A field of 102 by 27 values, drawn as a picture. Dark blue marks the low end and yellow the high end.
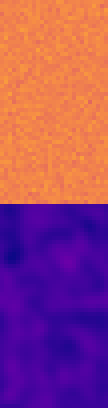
The table splits into 2 rows of 1 panel. Panel 1,1: high, fine-grained, faint in contrast. Panel 2,1: very low, blotchy, faint in contrast.
